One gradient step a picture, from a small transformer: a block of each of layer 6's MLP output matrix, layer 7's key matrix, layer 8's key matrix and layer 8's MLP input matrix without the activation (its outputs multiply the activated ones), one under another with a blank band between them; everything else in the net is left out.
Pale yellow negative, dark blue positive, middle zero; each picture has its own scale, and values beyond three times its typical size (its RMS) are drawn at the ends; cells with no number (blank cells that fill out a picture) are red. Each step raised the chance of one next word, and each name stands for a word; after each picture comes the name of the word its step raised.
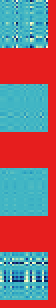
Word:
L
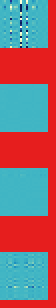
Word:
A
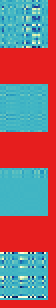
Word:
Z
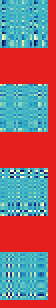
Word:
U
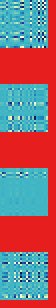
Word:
L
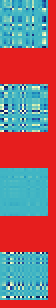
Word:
Z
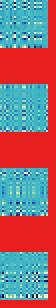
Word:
L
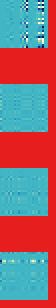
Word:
L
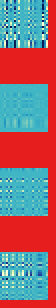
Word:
U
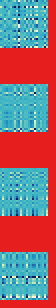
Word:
A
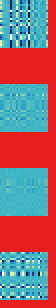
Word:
U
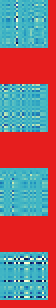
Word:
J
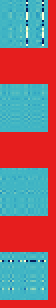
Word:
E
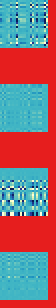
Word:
J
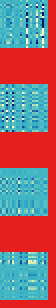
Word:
J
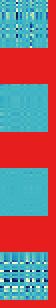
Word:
E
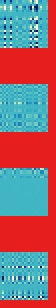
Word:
A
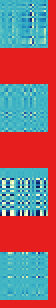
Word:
J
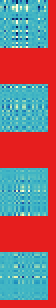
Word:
A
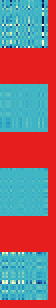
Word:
Z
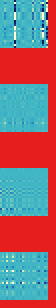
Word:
E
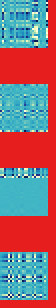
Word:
E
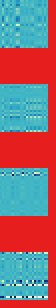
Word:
Z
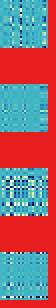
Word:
Z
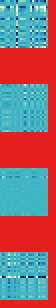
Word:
A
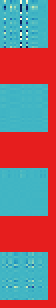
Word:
A
